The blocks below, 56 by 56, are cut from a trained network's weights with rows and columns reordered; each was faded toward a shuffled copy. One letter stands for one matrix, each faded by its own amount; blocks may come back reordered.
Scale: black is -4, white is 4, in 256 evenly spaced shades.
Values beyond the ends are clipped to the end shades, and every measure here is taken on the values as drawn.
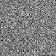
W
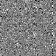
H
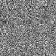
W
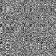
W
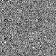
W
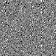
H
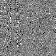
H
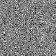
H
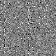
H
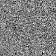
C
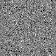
H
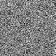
W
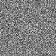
W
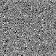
H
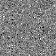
H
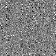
H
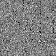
H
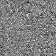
H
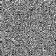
C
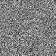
W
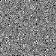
H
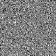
C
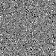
H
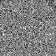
C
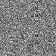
C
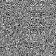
C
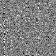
H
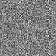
W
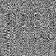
W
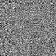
W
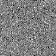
H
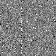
H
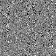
H
